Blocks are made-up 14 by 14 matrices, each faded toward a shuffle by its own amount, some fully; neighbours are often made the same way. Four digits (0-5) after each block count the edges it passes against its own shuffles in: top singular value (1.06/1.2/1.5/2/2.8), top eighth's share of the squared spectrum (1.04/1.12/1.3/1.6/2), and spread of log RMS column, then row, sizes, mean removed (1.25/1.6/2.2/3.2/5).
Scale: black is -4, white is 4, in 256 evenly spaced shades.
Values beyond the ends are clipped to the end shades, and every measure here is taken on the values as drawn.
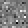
1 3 0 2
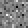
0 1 0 0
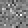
0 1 0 0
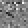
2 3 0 1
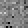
0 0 0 1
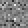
1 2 0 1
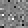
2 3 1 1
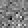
1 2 0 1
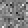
0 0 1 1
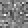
0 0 0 1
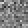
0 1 0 2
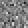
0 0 0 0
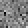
1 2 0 0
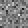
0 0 0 0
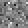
1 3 0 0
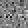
1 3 0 1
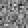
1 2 0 0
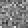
1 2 0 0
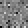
2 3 0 1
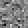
1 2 0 0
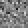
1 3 0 1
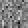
2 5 1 0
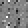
0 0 1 0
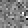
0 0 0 0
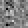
2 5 2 0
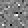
1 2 0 0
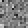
0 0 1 0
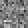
2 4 1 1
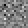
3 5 1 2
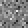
0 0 0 0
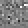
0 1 0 2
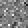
0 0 0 0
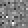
1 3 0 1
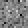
0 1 0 0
